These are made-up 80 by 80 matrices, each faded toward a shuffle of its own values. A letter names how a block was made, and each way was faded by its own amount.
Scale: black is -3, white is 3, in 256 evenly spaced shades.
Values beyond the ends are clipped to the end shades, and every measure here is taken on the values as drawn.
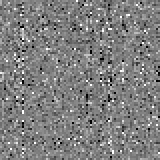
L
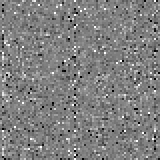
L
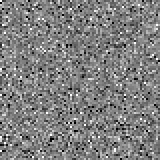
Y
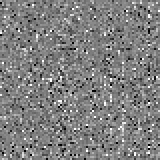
L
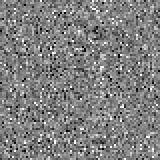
Y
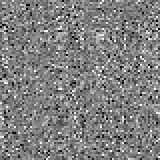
Y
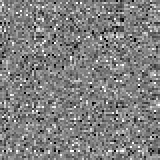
Y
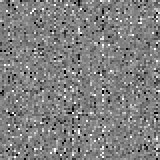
L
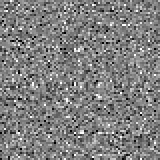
Y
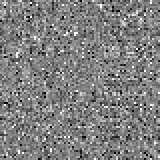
Y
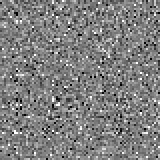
Y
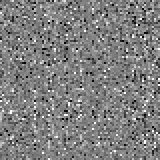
L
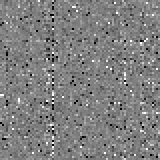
L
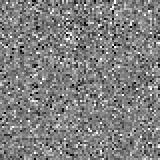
Y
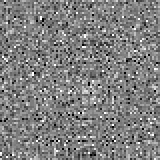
Y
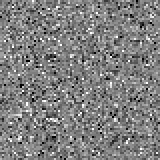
Y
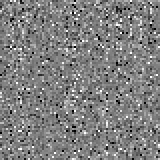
L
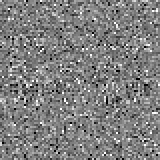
Y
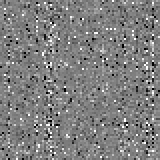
L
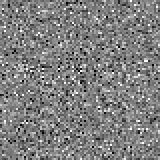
Y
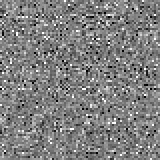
Y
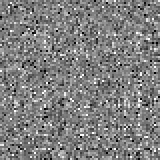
Y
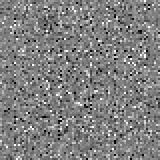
L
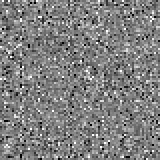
Y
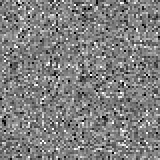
Y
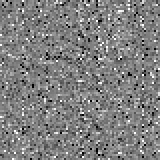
L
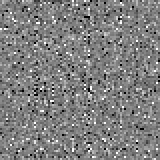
L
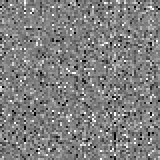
L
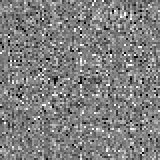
Y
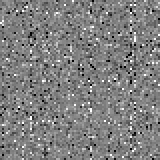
L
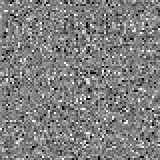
Y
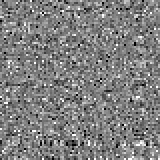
Y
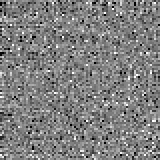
Y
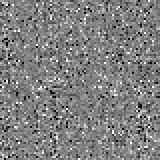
L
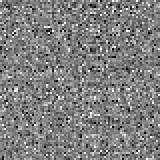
Y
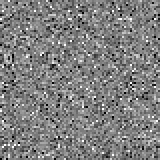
Y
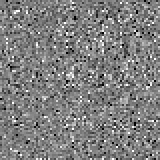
Y
